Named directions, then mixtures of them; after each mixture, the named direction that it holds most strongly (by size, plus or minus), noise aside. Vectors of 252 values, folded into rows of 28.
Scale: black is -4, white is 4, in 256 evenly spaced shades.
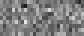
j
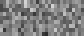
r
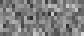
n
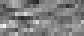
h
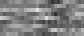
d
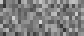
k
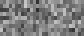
r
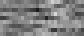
d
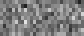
j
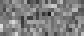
n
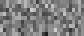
r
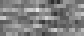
d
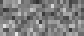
k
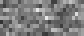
d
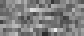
d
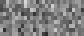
r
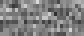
j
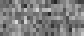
j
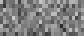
k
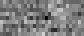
d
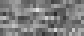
d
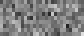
n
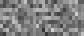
k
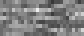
d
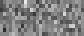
r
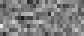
h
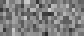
r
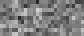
h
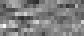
h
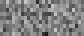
r
